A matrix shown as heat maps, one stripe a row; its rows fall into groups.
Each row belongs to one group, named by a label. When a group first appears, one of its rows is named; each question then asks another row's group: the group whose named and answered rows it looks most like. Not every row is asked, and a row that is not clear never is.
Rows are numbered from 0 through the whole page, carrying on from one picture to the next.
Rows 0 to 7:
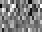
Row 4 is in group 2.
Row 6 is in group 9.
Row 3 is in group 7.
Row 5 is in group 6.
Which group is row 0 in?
7
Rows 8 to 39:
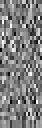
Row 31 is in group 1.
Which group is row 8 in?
1
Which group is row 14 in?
1
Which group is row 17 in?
2
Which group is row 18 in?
9
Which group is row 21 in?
2
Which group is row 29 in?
1
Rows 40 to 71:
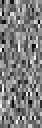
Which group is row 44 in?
7
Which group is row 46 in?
9
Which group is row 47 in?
6
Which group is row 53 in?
1
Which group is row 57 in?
1
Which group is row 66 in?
7
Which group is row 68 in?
6
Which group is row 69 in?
2
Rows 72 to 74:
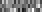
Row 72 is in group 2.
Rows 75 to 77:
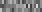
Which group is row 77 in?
7
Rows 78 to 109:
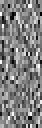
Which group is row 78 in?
6
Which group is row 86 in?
1
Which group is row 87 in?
6
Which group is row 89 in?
1
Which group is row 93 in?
7
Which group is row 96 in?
9
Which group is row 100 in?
6
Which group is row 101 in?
2
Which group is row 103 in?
6
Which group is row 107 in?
7
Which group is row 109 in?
6
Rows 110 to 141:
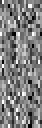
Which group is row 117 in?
7
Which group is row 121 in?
2
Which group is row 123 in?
2
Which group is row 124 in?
7
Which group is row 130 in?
7
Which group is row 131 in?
9
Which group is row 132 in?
2
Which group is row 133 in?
2
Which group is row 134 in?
7
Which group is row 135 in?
9
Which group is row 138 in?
7
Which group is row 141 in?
7
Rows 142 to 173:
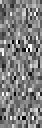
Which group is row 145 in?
1
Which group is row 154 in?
6
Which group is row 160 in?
7
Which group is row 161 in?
2
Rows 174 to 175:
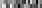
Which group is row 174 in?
6
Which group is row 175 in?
9
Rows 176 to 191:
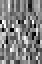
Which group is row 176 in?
7
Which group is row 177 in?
7
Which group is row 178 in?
7
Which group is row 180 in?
6
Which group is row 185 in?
2
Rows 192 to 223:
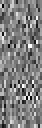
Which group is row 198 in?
6
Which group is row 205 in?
7
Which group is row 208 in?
6
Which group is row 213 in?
2
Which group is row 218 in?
1
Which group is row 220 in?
1
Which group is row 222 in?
1
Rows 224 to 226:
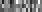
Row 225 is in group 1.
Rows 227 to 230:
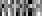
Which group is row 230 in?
7
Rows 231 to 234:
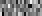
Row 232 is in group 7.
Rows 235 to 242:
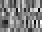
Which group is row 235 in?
2
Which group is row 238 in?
9
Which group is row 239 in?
1
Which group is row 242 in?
7
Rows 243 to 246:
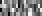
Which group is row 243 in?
1
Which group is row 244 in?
9
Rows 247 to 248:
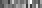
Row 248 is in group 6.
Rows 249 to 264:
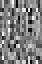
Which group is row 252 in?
7
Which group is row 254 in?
7
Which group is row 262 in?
7
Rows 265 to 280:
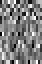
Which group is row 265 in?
7
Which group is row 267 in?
7
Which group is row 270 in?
7
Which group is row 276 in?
2
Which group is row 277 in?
7
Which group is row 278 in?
9
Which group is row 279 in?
9
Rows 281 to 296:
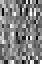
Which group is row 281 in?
6
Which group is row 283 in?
2
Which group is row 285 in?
6
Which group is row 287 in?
1
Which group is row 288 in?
6
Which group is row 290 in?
6
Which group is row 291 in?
9
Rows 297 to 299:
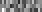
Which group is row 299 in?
9
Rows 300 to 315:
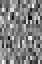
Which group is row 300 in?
1
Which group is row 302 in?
9
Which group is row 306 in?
1
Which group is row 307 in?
1
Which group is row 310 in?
2
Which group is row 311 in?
2
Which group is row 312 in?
7
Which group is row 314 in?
6
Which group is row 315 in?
9
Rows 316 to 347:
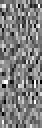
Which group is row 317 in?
9
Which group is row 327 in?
9
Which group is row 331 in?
6
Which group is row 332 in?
2
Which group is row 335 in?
7
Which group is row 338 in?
2
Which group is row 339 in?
6
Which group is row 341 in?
1
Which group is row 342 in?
7
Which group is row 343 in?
1
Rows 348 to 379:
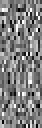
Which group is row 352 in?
9
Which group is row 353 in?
2
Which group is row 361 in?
6
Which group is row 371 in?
2
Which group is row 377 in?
7
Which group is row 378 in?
2
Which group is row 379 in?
6
